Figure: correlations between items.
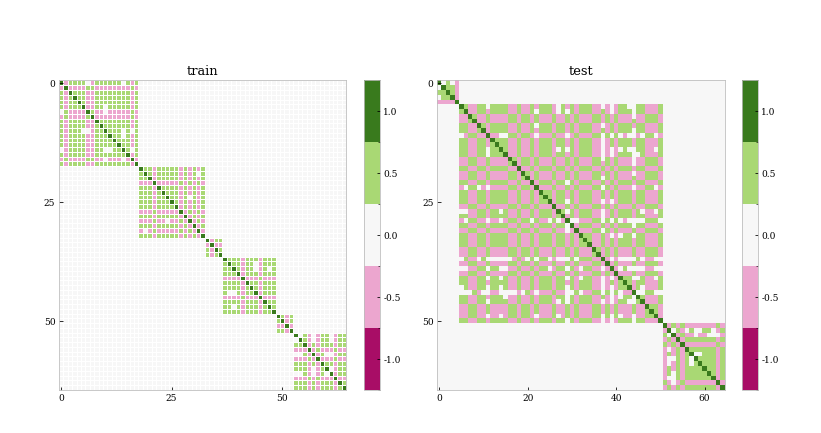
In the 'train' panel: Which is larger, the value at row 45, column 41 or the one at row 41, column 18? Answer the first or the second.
the first
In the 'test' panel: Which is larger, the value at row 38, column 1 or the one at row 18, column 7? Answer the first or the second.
the first
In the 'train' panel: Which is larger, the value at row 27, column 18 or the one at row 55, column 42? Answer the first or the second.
the second
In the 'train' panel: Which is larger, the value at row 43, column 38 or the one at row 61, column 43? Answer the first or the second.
the first
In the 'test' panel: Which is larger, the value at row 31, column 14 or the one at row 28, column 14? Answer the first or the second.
the second
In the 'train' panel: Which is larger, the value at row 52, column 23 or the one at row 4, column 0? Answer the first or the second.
the second
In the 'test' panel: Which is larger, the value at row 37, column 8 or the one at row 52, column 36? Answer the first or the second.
the second
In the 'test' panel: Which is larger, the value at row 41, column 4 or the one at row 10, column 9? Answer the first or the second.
the second
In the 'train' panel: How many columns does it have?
65
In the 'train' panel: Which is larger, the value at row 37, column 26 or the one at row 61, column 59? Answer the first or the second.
the second
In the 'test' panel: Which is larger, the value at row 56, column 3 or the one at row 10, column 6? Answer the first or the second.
the second
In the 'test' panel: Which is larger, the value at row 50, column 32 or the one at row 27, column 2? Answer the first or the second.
the first
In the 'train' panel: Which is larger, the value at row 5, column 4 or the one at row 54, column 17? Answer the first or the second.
the first
